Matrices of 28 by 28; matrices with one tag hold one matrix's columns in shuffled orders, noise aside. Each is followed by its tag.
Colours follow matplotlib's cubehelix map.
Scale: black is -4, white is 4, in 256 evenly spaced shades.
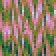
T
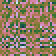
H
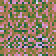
H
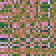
H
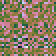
H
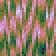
T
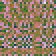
H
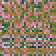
H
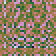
H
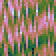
T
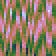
T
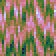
T
